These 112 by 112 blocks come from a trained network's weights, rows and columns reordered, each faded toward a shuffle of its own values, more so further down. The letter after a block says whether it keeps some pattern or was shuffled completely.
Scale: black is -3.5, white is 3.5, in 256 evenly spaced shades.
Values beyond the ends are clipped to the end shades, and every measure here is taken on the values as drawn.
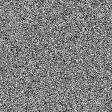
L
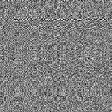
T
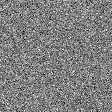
L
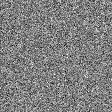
L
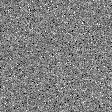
L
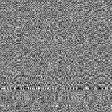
T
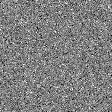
L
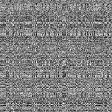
T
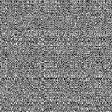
T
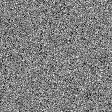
L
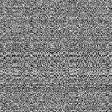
T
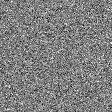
L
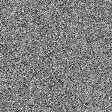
L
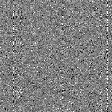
T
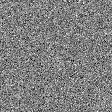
L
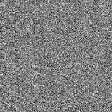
T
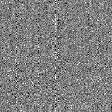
T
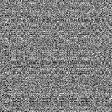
T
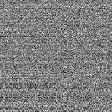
T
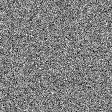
L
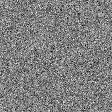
L
